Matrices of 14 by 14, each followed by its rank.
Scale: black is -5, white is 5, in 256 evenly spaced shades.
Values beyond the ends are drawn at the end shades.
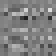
two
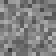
full rank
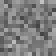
full rank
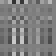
one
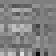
two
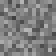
full rank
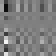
one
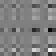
one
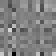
two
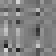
two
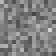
full rank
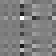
one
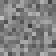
full rank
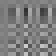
one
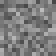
full rank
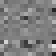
two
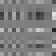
one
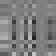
one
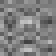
two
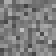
full rank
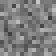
full rank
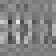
two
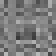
two
